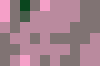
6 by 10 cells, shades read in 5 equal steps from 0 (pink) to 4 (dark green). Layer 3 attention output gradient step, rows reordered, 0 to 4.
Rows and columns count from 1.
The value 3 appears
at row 2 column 3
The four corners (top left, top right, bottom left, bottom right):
0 2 2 1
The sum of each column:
7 10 10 8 6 7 8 10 10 9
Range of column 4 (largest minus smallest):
1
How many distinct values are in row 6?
3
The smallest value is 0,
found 4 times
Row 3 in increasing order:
1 1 1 1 1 1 2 2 2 2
